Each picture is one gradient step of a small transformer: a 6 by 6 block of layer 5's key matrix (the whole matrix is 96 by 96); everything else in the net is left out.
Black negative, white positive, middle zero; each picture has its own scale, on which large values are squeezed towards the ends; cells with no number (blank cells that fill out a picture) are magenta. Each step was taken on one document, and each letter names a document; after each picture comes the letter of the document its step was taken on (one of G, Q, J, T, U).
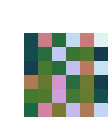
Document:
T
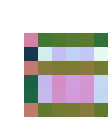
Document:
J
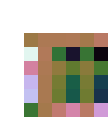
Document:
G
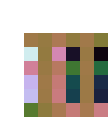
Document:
G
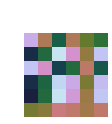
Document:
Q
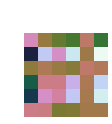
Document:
J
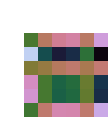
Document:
G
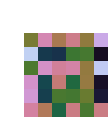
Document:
T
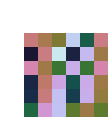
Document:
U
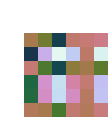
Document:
T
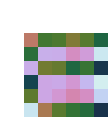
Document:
J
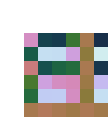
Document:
Q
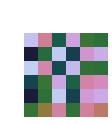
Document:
U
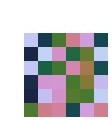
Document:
Q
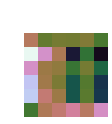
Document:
G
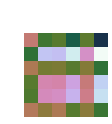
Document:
J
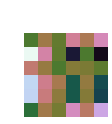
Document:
T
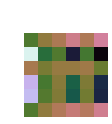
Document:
G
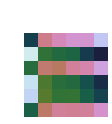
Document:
T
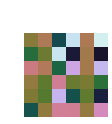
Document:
U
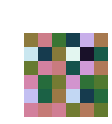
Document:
U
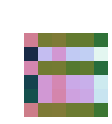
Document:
J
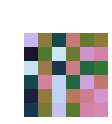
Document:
Q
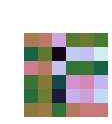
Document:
U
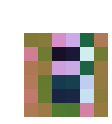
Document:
Q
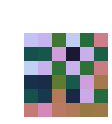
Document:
U
